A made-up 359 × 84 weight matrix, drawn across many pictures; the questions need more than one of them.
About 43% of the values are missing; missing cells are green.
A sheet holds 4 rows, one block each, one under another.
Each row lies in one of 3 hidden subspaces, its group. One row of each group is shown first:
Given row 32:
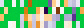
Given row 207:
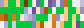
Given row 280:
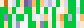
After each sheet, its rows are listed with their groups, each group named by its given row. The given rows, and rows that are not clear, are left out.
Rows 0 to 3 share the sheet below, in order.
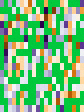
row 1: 280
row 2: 32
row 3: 32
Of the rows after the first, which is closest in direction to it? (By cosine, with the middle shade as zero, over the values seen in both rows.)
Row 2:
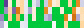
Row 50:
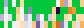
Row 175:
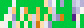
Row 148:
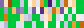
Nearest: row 50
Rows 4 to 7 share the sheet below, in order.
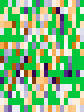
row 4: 32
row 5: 207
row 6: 280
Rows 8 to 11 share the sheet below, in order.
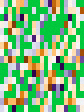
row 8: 32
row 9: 207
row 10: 207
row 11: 32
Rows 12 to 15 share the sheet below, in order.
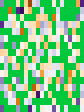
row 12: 207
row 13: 207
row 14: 32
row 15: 32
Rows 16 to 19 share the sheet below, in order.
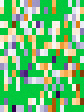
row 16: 32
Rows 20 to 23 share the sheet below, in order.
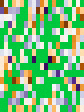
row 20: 280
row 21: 32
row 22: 32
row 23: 32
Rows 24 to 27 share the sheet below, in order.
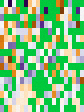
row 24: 207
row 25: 32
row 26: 207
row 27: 207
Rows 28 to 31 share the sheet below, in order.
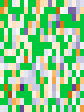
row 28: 32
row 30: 207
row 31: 207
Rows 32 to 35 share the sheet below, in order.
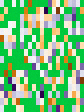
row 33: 32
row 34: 207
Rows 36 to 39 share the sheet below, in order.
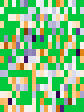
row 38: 207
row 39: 32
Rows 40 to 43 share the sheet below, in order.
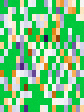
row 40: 32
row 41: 32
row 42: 207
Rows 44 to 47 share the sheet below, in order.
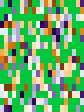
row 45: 32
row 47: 207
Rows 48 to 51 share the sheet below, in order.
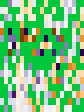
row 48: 207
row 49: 207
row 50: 32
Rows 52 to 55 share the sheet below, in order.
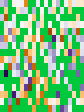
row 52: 280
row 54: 280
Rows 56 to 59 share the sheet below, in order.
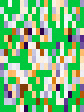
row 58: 32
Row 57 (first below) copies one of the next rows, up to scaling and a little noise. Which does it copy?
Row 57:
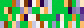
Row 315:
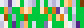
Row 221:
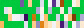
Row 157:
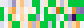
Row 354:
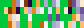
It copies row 354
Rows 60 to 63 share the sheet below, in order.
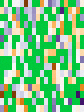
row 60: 207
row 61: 32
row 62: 207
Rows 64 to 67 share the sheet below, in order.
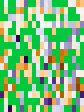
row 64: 207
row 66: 207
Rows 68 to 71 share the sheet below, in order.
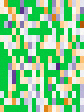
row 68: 207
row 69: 32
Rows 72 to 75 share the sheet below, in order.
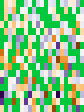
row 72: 32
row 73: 32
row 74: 280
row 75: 32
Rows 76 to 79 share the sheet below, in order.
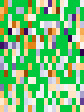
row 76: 32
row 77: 207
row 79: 280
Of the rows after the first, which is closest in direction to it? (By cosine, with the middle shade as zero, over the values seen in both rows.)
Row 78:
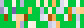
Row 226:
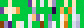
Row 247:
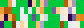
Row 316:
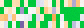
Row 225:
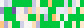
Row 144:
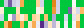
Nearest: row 225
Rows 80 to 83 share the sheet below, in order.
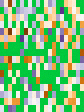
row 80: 207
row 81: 207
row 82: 207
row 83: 32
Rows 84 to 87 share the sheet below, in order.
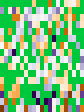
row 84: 32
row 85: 32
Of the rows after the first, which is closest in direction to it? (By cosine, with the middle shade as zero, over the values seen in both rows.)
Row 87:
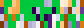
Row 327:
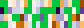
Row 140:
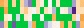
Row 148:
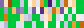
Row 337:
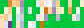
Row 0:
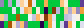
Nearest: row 337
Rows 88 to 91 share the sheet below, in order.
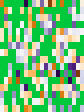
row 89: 32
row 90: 32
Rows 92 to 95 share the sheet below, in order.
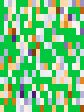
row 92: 32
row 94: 207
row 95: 207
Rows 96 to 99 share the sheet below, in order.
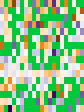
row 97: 32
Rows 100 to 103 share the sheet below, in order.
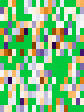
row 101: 207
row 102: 207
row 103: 32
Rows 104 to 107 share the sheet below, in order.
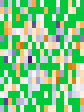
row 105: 32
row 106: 32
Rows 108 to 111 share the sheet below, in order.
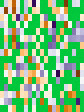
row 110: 32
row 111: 32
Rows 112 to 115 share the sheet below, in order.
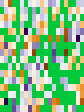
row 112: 207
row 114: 32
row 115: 280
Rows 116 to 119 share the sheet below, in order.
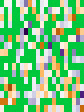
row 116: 280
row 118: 32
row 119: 207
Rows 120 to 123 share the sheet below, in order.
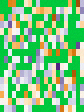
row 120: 207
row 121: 32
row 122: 32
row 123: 32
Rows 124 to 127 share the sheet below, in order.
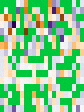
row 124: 32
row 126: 32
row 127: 32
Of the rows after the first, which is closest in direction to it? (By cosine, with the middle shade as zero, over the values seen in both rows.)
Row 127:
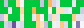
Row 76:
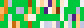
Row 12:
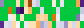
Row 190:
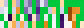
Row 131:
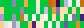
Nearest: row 131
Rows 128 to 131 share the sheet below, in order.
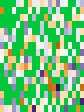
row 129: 207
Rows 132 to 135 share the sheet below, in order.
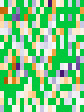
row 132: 32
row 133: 32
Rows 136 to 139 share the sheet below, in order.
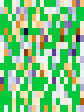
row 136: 32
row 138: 32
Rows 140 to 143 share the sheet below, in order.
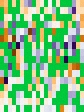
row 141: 32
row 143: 32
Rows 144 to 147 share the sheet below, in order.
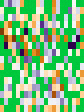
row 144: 207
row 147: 32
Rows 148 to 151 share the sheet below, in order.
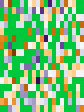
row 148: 207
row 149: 32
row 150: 32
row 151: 207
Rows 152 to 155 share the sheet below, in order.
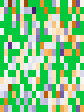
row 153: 32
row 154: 32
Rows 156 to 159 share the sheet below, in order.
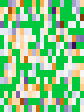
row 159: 32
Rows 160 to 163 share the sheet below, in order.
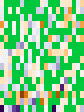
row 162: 32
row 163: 32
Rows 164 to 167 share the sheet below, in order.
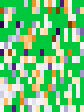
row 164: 32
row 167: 32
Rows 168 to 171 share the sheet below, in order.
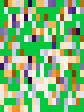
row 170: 32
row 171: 32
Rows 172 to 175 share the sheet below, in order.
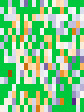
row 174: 32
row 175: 32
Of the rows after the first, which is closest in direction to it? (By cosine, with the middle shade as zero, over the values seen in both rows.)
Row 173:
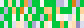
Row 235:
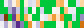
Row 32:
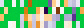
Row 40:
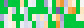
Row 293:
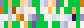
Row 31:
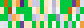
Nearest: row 293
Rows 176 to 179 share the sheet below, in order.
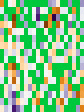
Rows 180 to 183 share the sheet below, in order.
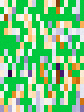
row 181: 32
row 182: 32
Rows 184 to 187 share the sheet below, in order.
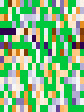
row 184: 207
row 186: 280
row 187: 32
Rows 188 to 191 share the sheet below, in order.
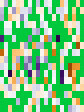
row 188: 32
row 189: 32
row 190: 32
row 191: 32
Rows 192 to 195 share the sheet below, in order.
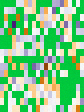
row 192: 32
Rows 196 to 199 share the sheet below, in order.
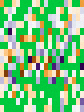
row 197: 207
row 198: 32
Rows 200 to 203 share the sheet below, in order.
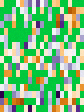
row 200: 32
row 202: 32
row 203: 32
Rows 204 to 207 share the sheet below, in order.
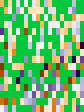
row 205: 280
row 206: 32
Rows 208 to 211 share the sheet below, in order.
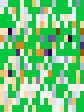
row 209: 280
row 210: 32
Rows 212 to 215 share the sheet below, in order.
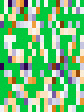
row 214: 32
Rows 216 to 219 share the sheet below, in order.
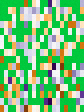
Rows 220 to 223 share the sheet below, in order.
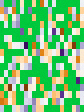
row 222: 32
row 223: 207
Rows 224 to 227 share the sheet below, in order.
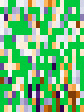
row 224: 280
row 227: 32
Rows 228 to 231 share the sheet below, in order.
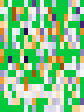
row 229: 207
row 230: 207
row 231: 280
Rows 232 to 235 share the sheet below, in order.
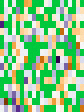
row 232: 207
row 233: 32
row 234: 280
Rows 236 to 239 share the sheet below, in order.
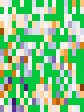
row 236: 32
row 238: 207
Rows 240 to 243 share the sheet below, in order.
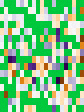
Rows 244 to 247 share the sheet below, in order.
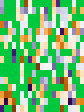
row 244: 280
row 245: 32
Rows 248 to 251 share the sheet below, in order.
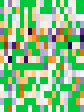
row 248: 207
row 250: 207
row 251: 207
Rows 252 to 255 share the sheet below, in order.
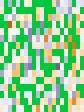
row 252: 207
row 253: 32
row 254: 32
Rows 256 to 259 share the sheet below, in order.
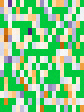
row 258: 207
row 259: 207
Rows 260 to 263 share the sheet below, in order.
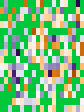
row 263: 207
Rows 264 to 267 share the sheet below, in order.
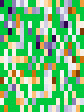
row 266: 32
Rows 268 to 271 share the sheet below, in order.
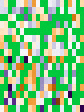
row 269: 32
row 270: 207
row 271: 207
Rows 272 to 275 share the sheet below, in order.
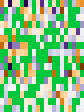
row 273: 32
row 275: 32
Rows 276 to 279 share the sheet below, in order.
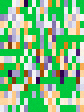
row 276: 207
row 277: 32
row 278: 32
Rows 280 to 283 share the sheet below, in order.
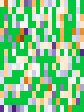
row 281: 207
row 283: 32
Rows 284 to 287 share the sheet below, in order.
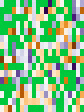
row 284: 32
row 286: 280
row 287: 207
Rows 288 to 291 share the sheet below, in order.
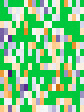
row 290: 32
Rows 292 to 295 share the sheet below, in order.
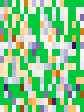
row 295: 207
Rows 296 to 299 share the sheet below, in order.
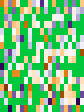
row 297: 207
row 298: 32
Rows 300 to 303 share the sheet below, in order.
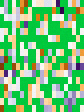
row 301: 207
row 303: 32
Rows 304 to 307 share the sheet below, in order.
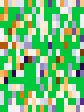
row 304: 32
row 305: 207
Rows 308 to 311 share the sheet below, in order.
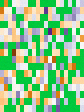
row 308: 32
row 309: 32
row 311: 32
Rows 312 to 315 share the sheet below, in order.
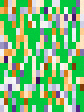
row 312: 32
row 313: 207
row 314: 32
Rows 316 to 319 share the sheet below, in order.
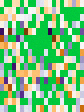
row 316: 207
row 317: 207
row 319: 207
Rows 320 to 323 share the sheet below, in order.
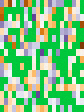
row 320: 207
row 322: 207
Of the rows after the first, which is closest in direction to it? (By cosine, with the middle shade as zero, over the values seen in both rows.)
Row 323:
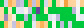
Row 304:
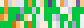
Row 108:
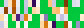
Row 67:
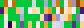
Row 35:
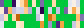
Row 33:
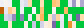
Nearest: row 108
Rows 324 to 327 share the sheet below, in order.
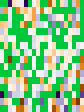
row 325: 207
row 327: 32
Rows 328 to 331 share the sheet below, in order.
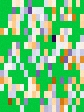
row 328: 32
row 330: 32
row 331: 32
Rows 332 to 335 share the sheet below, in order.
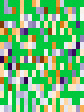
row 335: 207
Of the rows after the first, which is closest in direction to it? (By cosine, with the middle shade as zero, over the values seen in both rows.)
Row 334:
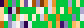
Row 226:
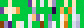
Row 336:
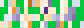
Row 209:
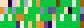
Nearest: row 226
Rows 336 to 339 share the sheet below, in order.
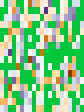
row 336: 32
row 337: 207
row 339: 207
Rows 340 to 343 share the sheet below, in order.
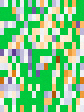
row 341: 32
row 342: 207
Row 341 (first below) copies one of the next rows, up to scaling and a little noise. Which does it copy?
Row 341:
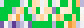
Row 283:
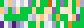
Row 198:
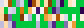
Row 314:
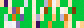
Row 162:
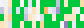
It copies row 283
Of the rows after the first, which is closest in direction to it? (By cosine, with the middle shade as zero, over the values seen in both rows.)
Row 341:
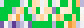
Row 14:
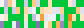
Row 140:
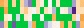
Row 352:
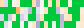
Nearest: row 14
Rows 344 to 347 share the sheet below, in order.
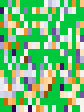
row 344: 32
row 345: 32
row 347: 32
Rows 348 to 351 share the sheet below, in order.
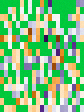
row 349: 32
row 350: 32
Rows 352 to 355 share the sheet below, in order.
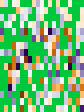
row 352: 32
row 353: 207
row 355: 207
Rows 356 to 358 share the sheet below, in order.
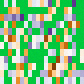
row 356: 32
